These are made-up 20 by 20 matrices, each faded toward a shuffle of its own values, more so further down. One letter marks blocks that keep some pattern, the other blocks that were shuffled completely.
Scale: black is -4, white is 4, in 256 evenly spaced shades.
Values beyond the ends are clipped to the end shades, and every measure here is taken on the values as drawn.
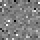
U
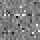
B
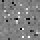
U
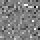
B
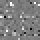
B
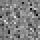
B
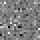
U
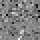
B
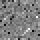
U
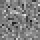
U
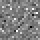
U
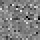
B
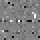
B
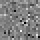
U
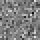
U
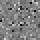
B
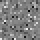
U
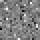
U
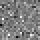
U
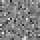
U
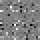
B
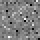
U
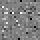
B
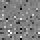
B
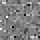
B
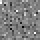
U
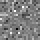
B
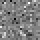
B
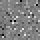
U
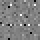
B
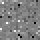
U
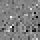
B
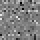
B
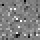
B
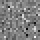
B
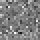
B
